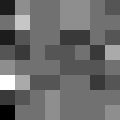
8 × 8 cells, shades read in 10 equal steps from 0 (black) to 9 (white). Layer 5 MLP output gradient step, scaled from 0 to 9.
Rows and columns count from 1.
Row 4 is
3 2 4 3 3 4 2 6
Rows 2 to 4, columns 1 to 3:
4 7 4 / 1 3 4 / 3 2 4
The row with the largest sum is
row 2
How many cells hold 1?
2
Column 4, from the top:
4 4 4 3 4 3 5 5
